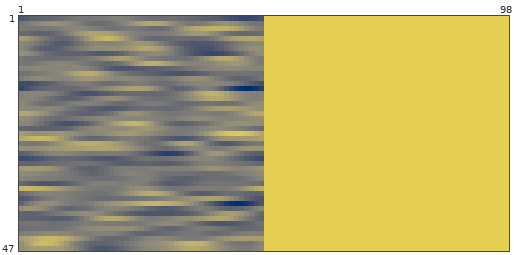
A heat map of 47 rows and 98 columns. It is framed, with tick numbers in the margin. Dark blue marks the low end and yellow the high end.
It is made of 1 by 2 panels. Panel 1,1: middling, streaked across, strong in contrast. Panel 1,2: very high, flat.
